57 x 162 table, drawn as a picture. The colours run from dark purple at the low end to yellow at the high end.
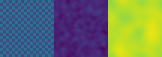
The table splits into one row of 3 panels. Panel 1,1: low, checkered. Panel 1,2: very low, blotchy, faint in contrast. Panel 1,3: very high, smooth, faint in contrast.
